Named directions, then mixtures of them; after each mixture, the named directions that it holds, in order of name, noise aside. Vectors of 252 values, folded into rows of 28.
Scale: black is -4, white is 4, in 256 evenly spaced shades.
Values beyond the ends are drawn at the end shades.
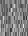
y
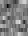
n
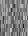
y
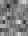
n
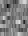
n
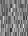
y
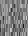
y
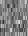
n, y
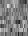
n, y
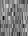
n, y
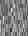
y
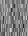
y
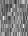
n, y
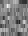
n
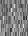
y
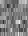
n, y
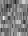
n, y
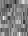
n, y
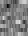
n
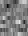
n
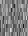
y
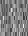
y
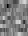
n
